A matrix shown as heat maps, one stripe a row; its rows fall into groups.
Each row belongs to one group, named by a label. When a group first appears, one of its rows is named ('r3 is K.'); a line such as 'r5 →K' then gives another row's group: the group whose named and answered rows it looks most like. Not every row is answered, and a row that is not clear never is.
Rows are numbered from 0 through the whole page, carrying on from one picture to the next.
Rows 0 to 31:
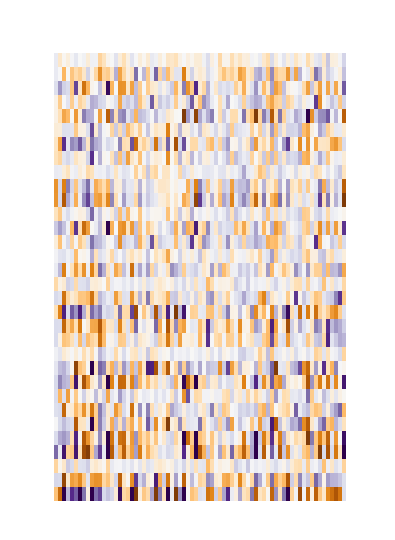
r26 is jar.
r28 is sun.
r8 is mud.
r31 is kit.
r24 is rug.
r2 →sun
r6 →kit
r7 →jar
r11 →jar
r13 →jar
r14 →jar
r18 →kit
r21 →mud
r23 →sun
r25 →mud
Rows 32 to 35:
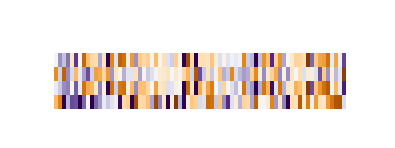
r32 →sun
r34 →sun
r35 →kit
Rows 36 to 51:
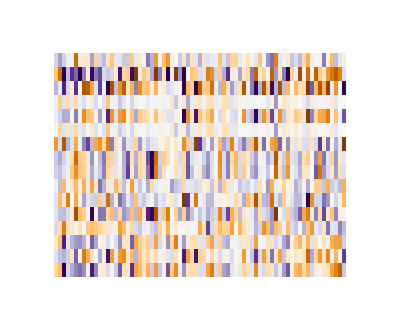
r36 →jar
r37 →kit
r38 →sun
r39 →rug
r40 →sun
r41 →rug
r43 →jar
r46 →rug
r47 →jar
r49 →kit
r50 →sun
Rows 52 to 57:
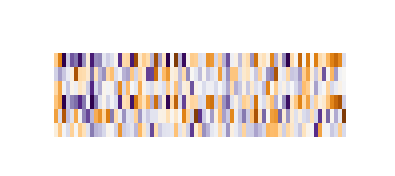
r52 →kit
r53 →jar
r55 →kit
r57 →jar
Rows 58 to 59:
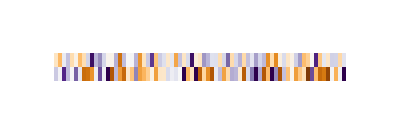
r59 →sun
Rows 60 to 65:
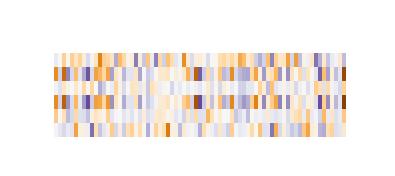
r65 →jar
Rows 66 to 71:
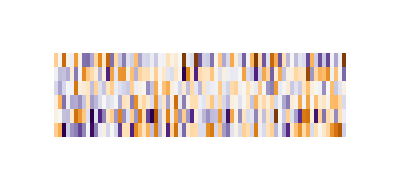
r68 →jar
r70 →jar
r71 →kit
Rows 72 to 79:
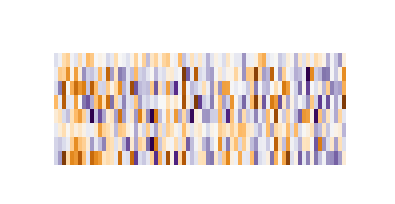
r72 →mud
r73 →rug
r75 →rug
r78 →jar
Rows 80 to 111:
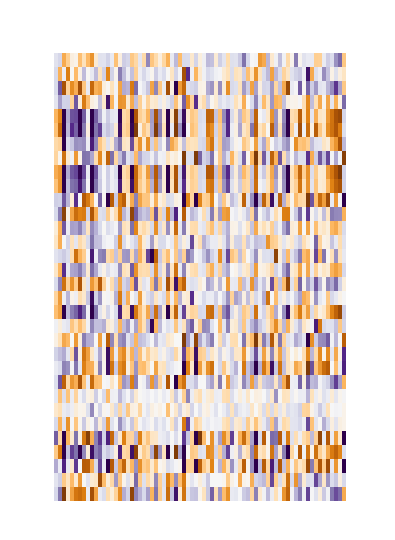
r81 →rug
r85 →kit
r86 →kit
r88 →kit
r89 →kit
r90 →sun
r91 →mud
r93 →jar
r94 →jar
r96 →mud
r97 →jar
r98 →kit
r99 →jar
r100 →rug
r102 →sun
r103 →mud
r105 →jar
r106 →rug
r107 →sun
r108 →kit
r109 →sun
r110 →mud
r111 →mud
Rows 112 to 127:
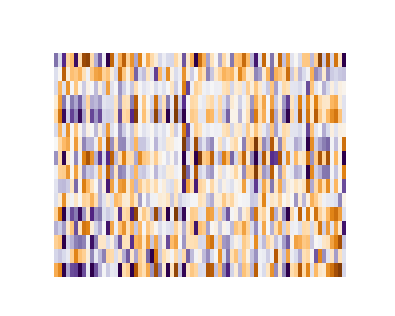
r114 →rug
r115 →kit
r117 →rug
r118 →rug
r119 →sun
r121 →sun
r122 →mud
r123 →kit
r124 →sun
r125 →kit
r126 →jar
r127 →kit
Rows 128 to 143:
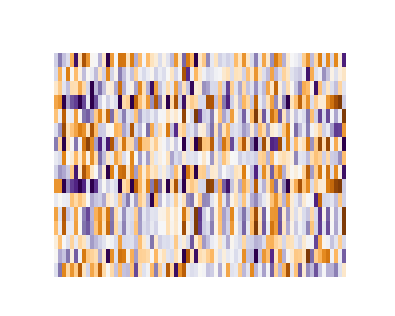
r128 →sun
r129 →rug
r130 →jar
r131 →kit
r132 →rug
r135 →mud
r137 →kit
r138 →jar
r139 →rug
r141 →jar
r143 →mud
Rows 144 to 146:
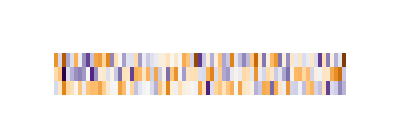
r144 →rug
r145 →kit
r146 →mud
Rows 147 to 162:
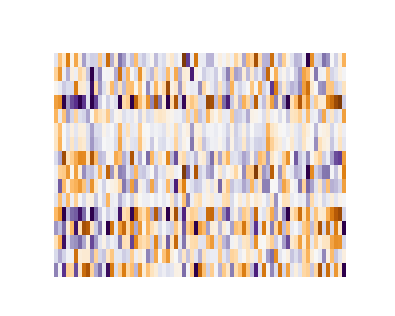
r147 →rug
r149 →jar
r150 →kit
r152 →jar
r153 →jar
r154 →mud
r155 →rug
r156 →mud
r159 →sun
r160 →kit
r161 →jar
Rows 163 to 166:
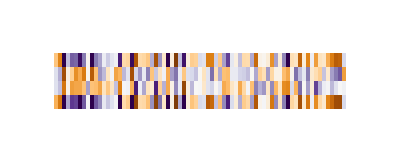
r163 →kit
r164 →mud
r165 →mud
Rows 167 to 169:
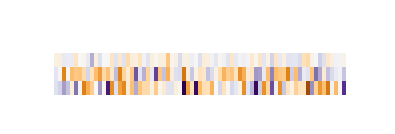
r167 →jar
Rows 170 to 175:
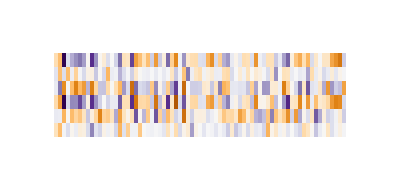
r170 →kit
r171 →rug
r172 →mud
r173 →kit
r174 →mud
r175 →jar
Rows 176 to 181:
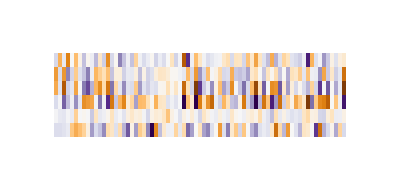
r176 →rug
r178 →rug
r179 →sun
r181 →jar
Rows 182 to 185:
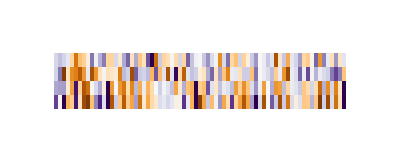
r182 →jar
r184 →sun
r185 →sun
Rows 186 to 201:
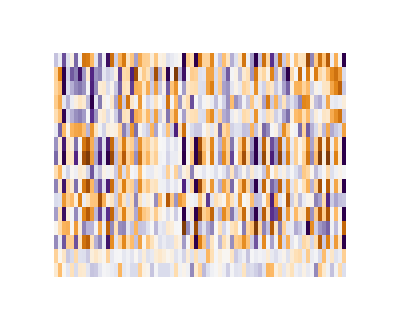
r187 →kit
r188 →kit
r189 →jar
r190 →kit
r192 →sun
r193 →sun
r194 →jar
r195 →sun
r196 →mud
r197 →sun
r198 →rug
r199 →sun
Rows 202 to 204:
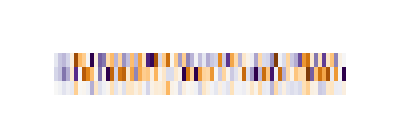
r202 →jar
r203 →sun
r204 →jar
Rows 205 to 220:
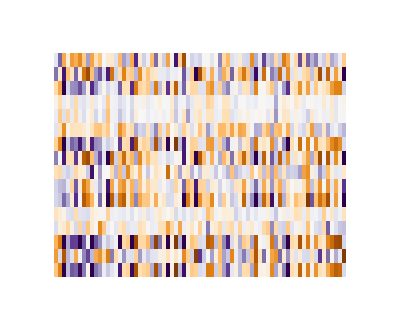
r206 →sun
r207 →kit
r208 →rug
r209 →rug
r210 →mud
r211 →kit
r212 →sun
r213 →jar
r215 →sun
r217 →mud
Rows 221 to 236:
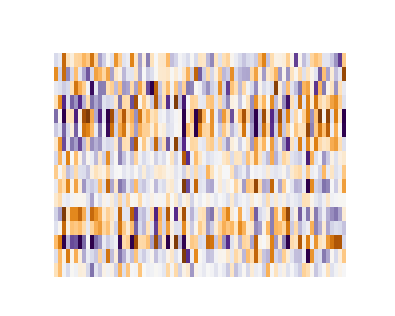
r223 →jar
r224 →kit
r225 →sun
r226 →sun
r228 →rug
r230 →rug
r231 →jar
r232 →mud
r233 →mud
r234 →kit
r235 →rug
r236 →jar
